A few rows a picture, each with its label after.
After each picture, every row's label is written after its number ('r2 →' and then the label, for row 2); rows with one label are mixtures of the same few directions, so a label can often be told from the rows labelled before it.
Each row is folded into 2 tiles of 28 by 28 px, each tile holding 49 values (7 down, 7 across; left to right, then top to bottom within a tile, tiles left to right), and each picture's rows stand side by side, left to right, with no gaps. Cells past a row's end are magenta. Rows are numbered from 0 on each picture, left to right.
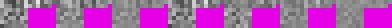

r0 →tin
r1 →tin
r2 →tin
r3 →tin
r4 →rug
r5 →tin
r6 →rug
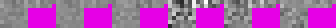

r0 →tin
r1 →tin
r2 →tin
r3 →tin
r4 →tin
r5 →rug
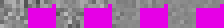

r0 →tin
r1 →rug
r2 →tin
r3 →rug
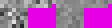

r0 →rug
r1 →rug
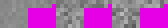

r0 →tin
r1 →rug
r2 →rug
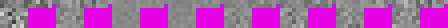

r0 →rug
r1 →tin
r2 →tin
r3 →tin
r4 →rug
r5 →rug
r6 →rug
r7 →tin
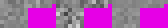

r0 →tin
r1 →rug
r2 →rug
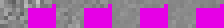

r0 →tin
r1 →rug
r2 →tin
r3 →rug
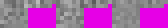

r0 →tin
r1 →tin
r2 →tin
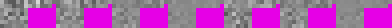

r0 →tin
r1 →tin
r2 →rug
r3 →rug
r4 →rug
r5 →rug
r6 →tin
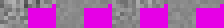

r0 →tin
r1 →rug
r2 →tin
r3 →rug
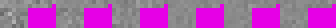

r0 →rug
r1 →rug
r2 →tin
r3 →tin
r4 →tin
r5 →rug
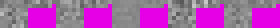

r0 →rug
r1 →tin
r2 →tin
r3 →tin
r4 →rug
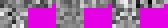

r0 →rug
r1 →tin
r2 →tin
